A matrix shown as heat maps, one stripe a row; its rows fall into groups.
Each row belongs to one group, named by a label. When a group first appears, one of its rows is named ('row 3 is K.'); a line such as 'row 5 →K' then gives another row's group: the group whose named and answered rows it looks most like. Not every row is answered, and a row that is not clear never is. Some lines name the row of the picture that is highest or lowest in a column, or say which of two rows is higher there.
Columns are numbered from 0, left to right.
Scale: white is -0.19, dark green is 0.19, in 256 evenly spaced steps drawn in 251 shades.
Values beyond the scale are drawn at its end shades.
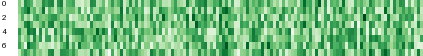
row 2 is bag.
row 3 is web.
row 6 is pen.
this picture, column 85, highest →1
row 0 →web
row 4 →pen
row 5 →pen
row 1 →web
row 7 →web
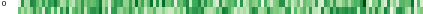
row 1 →pen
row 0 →bag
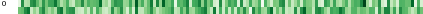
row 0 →bag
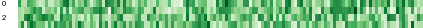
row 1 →pen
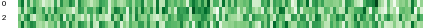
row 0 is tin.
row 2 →web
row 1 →bag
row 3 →tin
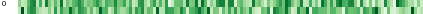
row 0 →pen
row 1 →tin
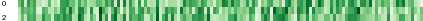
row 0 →pen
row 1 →tin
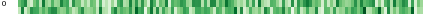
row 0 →web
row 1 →bag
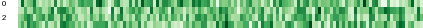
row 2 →web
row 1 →web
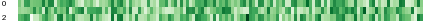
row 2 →web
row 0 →web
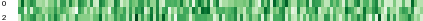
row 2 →bag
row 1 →bag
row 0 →tin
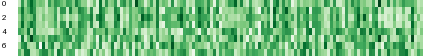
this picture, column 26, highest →2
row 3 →tin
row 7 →web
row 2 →tin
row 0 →bag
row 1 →tin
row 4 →pen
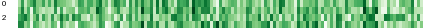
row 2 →web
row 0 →bag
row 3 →tin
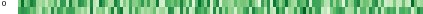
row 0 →tin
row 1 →web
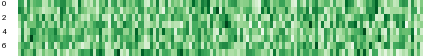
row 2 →web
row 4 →bag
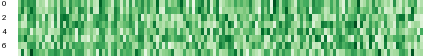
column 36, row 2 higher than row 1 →Yes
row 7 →bag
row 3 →pen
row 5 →web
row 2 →pen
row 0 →tin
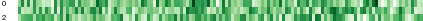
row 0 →tin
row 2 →web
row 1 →pen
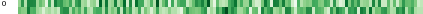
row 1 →pen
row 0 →bag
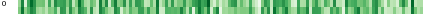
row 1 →tin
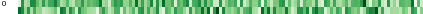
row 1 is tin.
